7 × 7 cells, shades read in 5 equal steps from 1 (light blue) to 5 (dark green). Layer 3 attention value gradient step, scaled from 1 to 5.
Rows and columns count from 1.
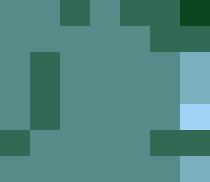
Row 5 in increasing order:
1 3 3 3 3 3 4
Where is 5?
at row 1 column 7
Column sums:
22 24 22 21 22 24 20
